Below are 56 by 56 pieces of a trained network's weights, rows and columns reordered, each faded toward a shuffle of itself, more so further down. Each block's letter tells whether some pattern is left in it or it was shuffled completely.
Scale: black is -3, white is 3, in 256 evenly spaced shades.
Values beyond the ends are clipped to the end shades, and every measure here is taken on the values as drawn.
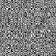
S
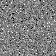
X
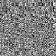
S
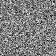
X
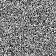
X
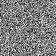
X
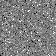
X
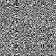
S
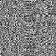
S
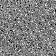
X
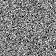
X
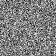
X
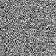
S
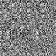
S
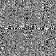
S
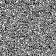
X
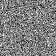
X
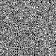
S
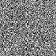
S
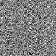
S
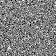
X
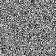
S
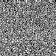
S
